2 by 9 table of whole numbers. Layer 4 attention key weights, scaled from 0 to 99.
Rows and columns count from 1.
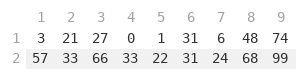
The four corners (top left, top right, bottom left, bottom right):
3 74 57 99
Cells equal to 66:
1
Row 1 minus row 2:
-54 -12 -39 -33 -21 0 -18 -20 -25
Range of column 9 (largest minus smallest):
25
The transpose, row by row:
3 57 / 21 33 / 27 66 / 0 33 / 1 22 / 31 31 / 6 24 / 48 68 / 74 99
